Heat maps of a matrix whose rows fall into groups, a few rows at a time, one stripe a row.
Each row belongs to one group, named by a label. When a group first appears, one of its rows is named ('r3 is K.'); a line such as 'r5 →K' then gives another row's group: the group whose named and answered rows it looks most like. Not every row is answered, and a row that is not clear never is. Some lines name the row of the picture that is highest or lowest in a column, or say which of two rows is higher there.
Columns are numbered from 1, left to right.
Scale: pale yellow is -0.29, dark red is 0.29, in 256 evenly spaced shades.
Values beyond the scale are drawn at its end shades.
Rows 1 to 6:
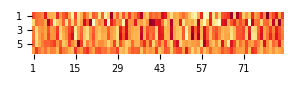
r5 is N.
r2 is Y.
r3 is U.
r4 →U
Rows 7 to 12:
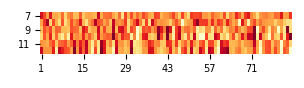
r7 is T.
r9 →Y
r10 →Y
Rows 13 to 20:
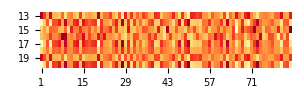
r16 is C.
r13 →T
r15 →Y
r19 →T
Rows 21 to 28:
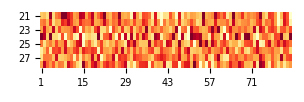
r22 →C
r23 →N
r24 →T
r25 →U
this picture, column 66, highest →24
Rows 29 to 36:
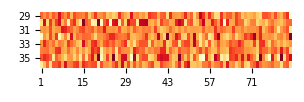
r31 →C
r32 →Y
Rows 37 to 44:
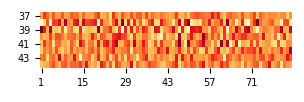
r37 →N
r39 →T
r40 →C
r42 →Y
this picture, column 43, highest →42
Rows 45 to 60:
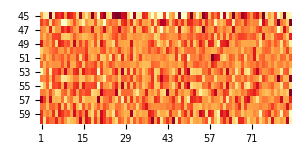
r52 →N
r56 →Y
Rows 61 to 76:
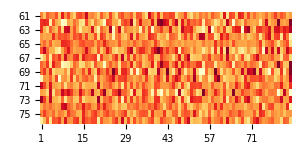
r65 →C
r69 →Y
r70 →Y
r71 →T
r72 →C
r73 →T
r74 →C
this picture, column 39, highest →66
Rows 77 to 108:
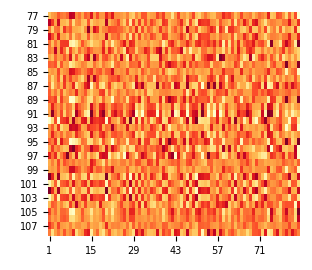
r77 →C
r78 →T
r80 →T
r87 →U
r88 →N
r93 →C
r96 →C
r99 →C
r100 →T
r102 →T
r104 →N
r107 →T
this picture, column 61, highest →96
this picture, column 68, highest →83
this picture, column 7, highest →97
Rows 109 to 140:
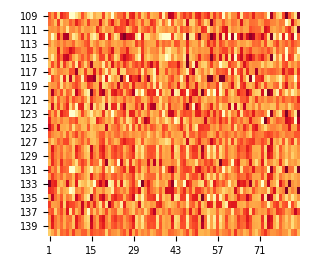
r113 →U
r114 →C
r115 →C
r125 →T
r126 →N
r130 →N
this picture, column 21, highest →136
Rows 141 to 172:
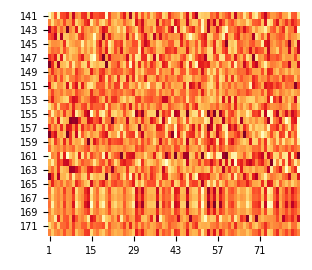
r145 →Y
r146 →Y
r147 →N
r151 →N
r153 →C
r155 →U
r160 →U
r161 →Y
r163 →C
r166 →U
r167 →U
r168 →U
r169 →U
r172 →U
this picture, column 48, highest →170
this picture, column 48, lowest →144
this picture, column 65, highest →156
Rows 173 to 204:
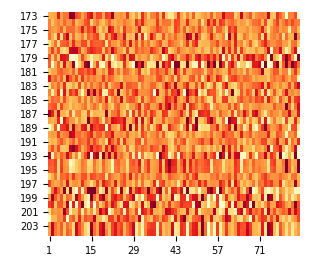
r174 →U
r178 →C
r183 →Y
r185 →Y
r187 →T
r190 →C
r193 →N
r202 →Y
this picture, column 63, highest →189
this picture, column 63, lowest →201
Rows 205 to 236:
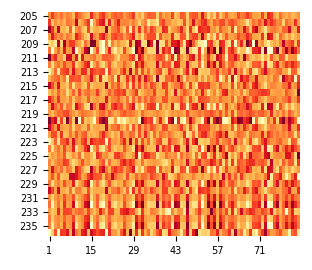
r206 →N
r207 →T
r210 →U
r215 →T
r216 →Y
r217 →T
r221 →T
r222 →N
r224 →U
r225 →Y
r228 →C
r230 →T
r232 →U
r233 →C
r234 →U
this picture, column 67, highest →209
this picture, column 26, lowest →220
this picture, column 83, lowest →214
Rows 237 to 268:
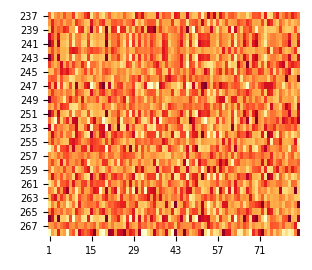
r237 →U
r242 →C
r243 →T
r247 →N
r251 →T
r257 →C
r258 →N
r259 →U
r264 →Y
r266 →T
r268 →Y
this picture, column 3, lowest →252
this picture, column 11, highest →268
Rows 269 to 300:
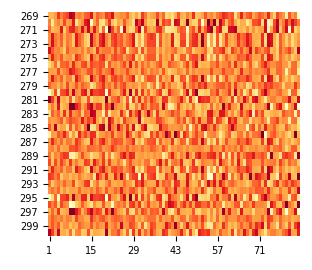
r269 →C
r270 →U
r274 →Y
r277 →C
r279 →N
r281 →T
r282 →C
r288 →C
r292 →Y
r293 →U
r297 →C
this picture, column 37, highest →270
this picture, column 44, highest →270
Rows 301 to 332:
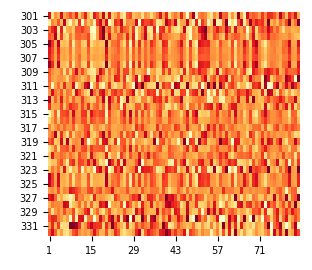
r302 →Y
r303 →N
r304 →N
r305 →T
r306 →T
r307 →T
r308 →T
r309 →N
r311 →U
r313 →N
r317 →U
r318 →N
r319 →N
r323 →Y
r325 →T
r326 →C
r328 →Y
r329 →U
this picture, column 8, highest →331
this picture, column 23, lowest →311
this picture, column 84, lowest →331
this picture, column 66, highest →330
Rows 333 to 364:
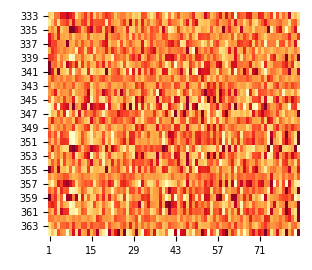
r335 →C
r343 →U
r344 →N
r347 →Y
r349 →U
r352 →C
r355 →T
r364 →Y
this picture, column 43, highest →347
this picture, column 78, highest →352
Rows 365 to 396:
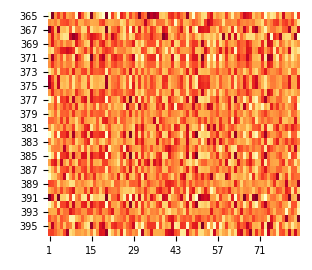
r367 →T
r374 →T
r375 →T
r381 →U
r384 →Y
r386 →N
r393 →C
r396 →Y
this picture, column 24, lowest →365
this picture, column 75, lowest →368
